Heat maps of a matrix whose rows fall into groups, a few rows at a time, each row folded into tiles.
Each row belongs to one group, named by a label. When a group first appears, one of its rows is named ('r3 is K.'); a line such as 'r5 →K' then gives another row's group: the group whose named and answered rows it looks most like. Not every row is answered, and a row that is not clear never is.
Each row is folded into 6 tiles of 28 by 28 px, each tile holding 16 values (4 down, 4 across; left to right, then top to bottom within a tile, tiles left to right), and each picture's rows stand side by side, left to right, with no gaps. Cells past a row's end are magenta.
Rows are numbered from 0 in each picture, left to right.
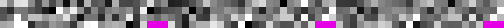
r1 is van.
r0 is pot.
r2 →van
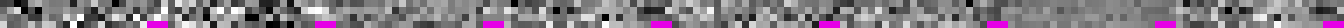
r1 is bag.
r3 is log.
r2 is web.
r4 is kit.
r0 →van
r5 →log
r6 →log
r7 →log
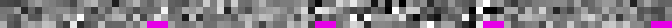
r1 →web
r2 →pot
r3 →log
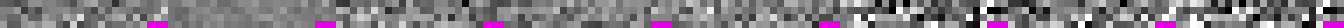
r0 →van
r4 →kit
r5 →pot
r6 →van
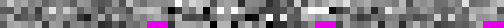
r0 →bag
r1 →bag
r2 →bag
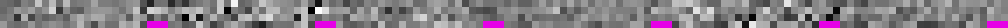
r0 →web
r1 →web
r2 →log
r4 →kit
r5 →web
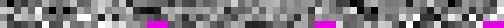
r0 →log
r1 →web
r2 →van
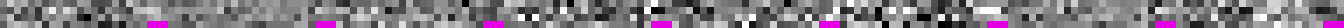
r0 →bag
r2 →log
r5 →bag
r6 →web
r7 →log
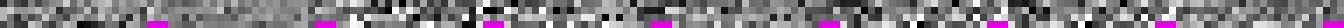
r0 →web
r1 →web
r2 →pot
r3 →log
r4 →log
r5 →van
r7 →pot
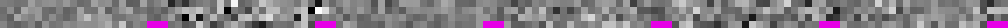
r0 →log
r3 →log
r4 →kit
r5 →web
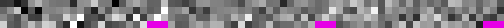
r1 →van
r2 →kit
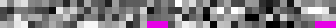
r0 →pot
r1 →bag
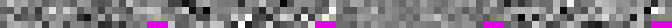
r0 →bag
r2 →kit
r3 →web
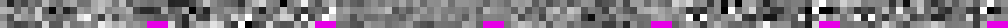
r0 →log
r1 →van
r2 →web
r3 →bag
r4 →pot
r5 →pot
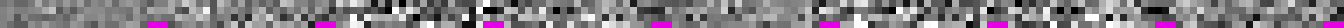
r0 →web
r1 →kit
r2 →pot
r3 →log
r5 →pot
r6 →log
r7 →kit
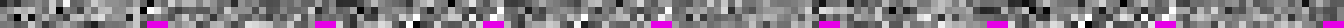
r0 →web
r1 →pot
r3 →van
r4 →web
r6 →van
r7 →log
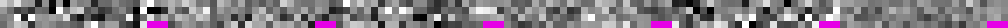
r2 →bag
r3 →log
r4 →van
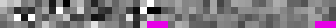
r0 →pot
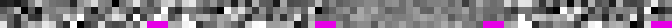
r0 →van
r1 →pot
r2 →log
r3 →pot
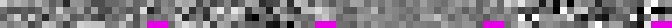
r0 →pot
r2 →kit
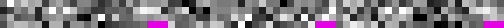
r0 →bag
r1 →van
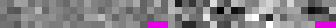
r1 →log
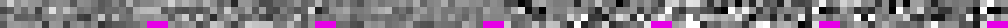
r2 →web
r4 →pot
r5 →pot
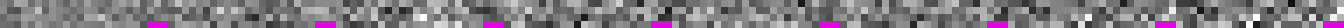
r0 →kit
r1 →bag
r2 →log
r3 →kit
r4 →log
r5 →kit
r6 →van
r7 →van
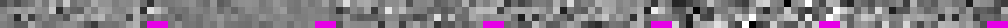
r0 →web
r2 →bag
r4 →van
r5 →log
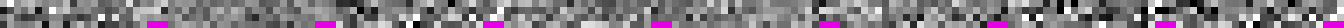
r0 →bag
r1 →bag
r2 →van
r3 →pot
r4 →web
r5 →kit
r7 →van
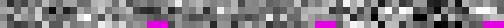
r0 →log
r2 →bag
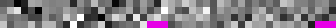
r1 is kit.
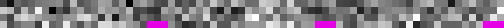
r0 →log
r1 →log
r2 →van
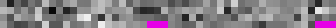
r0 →log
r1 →web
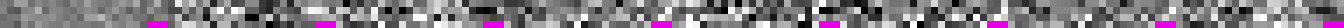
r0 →kit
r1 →bag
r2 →log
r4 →pot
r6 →van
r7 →log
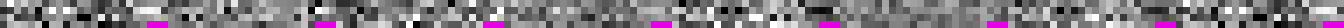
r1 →web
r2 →van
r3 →bag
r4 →log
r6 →log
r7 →bag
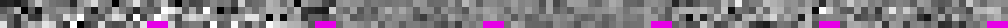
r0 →van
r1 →log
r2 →bag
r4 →web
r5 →bag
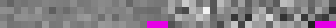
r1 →kit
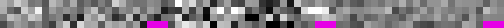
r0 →kit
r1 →bag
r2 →web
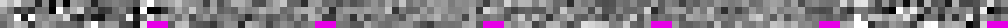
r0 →pot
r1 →kit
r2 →web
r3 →pot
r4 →log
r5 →pot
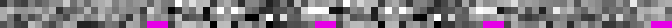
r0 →web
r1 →bag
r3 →bag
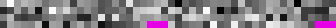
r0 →bag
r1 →log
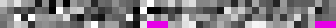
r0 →pot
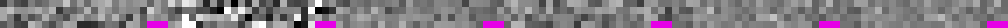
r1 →pot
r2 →log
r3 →kit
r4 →kit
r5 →kit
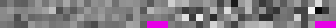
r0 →web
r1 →pot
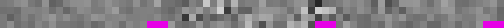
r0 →kit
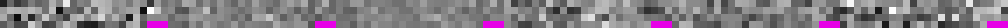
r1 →kit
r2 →kit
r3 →log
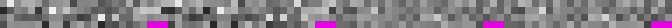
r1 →bag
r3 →kit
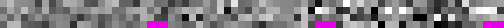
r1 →web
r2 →bag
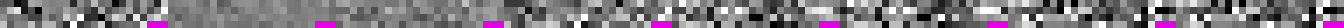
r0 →van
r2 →bag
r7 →pot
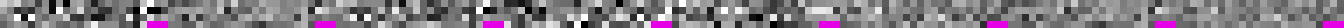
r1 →web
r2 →pot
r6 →web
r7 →kit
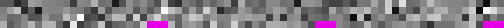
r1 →log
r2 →web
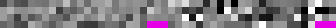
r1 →pot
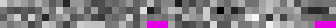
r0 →pot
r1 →log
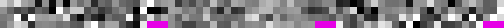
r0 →pot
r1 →log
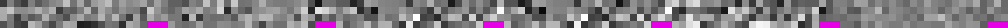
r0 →web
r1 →web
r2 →van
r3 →van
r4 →pot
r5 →kit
